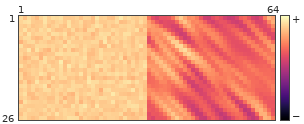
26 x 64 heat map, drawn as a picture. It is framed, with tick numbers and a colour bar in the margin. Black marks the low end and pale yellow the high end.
It is made of 1 by 2 panels. Panel 1,1: very high, fine-grained, faint in contrast. Panel 1,2: high, slanting down to the right.
